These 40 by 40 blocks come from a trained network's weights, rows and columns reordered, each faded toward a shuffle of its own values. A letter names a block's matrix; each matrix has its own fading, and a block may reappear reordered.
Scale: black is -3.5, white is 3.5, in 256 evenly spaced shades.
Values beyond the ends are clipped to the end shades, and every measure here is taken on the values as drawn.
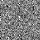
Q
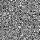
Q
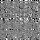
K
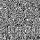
Q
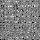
K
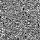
Q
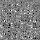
K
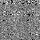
K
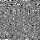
K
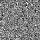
Q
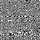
K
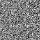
Q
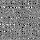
K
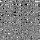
K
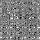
K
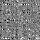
K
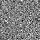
Q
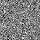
Q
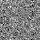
Q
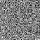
Q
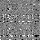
K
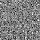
Q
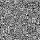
Q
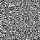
Q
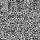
Q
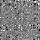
K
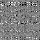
K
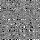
K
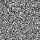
Q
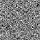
Q
